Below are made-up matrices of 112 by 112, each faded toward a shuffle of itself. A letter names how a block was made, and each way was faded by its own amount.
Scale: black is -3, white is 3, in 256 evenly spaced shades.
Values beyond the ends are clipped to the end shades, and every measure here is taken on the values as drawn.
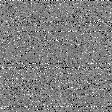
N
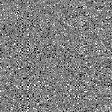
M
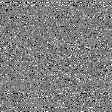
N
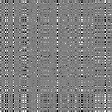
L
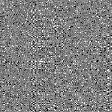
M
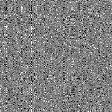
M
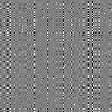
L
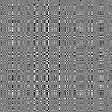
L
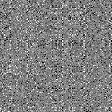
M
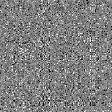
M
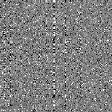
M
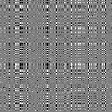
L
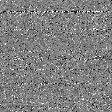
N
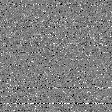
N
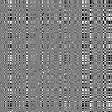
L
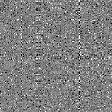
M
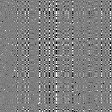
L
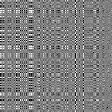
L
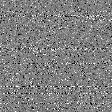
N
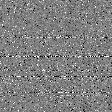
N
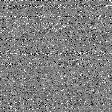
N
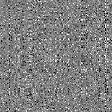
M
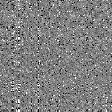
M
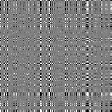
L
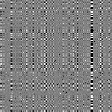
L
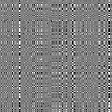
L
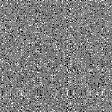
M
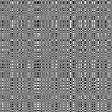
L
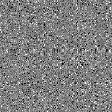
M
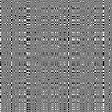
L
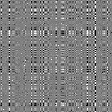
L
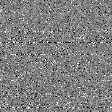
N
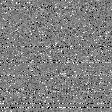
N
